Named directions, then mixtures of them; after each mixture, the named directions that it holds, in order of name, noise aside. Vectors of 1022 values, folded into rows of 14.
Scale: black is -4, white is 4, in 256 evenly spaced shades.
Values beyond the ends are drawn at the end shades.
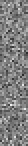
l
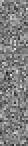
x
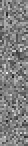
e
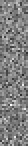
l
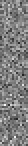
e, l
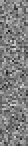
l, x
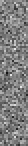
l, x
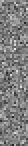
x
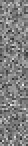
l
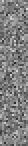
e, x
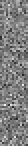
e, l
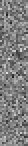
e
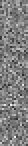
e, l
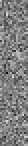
e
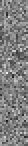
e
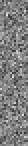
e, x
